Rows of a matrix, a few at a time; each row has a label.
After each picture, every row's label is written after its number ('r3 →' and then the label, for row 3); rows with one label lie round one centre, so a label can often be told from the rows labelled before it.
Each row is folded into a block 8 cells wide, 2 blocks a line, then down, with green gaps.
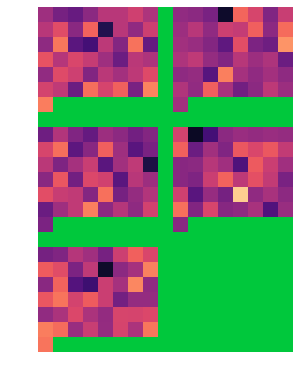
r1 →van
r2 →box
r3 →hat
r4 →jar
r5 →van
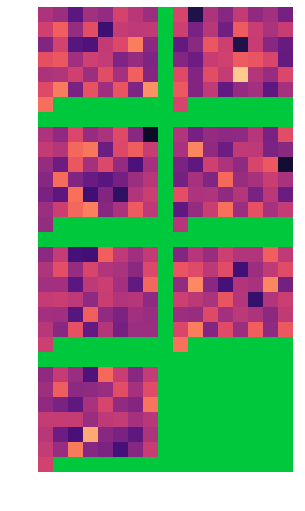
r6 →van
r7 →jar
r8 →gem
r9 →hat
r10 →box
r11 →van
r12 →box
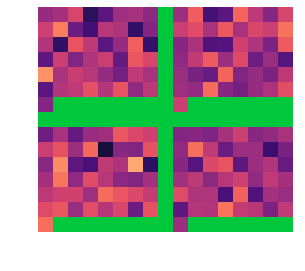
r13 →hat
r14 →box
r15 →van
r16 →hat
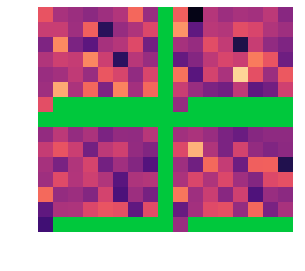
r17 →van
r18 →jar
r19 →hat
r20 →hat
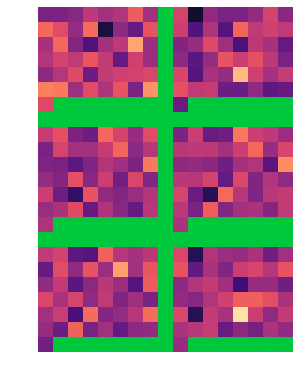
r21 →van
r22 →jar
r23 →box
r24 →box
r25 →box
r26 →jar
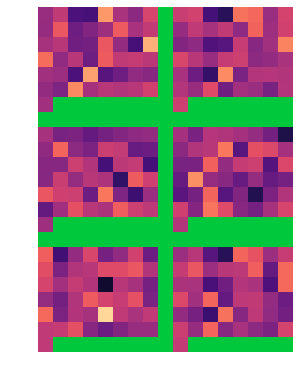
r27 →box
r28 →box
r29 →hat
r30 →gem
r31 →jar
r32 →box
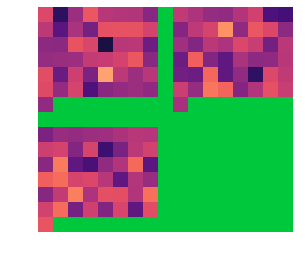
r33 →jar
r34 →gem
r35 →van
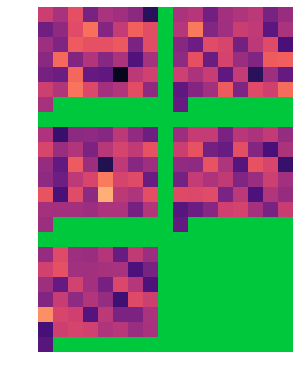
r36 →gem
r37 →hat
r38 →jar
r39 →hat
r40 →hat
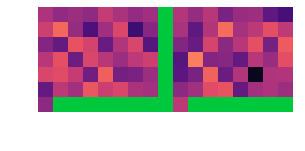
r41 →hat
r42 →gem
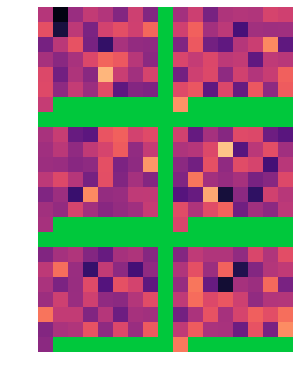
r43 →jar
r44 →van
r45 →box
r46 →gem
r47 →hat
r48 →van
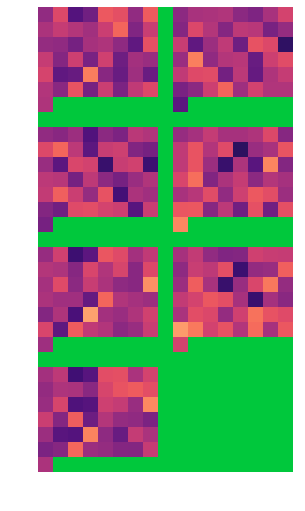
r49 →box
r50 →hat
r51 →hat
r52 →van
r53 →box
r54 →van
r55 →box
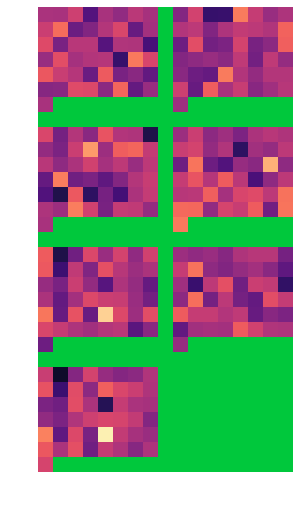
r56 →hat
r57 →box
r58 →gem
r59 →van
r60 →jar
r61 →hat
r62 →jar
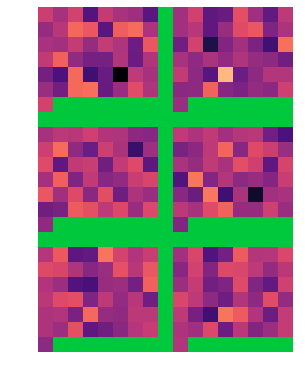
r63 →gem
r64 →box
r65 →hat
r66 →gem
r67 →box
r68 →box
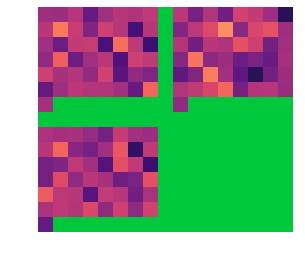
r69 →hat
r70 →gem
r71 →hat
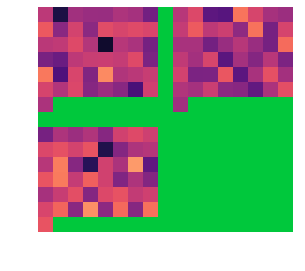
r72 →jar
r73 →box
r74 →van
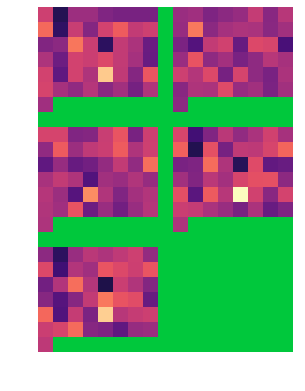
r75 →jar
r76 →hat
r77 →box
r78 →jar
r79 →jar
